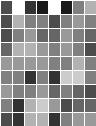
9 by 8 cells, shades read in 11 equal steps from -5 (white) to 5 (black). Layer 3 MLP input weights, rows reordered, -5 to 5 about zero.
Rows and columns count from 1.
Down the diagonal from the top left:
2 -2 -1 -1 0 -3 1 1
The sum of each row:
1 1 3 -3 -6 0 2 1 2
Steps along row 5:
same same same up same down up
